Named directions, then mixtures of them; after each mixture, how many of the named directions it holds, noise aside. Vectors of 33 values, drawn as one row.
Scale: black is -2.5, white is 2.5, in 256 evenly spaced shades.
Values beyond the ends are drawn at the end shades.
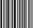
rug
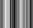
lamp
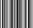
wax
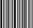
one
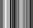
one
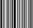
two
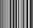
three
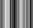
one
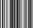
two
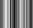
one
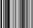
three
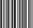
one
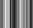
one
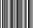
one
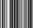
two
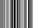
three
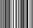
three
